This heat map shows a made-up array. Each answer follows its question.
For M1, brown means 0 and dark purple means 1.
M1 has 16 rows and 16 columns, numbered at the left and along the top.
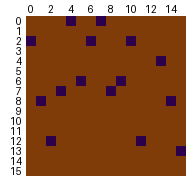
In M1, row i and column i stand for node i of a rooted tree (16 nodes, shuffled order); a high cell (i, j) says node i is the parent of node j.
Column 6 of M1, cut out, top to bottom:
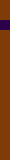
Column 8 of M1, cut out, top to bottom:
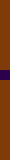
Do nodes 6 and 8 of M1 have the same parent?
no
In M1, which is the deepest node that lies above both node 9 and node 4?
2
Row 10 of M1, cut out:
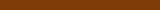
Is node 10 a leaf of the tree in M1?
yes
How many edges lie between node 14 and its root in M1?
5
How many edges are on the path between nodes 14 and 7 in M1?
2
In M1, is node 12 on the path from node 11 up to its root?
yes
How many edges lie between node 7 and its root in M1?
3
